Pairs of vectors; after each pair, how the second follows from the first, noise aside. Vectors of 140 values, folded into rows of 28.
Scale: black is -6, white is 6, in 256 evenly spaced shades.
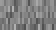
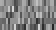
scaled up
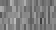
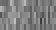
copied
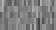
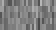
copied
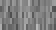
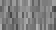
copied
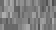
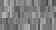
copied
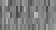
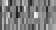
scaled up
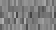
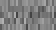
copied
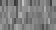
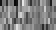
scaled up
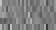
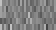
copied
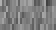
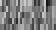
scaled up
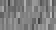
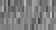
copied
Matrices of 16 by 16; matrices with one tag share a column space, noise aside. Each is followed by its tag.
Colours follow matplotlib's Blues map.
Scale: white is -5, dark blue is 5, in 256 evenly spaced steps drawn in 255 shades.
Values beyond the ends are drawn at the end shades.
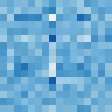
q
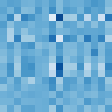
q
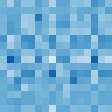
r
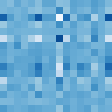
q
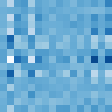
r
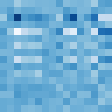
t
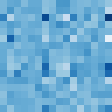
q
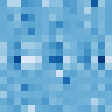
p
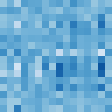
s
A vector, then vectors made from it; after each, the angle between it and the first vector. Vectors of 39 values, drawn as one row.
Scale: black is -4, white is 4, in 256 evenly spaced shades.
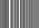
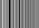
nearly opposite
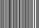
partly opposed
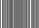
orthogonal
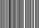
partly opposed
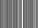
orthogonal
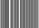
nearly parallel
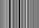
nearly opposite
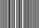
partly opposed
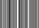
partly opposed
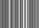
partly aligned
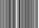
partly opposed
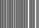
orthogonal
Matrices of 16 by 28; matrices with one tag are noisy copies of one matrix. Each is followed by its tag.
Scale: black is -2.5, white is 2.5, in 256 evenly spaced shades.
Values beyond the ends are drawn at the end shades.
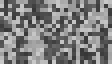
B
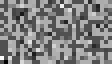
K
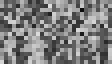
B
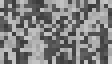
B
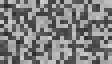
K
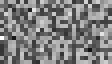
K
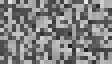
K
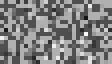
K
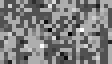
B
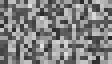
K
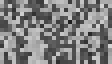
B
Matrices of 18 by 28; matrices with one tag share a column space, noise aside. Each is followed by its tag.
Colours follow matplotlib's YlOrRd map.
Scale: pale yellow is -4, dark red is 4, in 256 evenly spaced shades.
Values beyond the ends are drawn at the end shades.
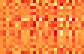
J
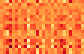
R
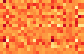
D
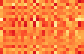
J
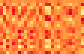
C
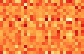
J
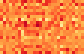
J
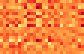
D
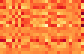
D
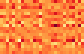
D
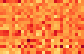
R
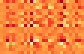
D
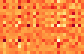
D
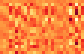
C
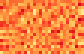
C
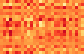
J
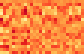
C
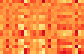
R
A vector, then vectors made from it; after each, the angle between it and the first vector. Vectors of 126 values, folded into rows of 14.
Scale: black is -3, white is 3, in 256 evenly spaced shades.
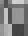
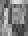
nearly parallel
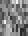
partly aligned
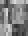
nearly parallel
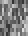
partly opposed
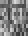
partly aligned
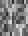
partly opposed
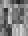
nearly opposite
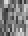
partly opposed
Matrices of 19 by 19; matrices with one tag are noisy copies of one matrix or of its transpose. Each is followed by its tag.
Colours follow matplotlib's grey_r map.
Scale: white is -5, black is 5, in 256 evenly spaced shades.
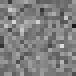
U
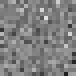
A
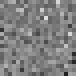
A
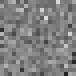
A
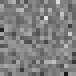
A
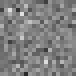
U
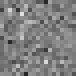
U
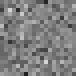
U
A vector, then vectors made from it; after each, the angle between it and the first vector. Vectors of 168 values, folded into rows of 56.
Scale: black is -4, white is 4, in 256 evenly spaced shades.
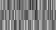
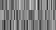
nearly opposite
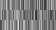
partly aligned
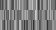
nearly opposite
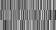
orthogonal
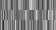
partly opposed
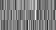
partly opposed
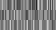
nearly parallel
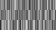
partly aligned
